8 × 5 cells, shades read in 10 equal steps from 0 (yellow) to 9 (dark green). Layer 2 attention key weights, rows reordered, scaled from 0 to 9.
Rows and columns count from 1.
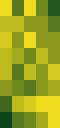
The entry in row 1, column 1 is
0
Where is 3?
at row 4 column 2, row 6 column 5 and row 8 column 4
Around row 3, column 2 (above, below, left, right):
2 3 1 0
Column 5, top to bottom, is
8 6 4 4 1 3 0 0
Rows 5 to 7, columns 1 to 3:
2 6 2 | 4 5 6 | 7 2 1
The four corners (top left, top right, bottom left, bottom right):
0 8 9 0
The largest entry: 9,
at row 8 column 1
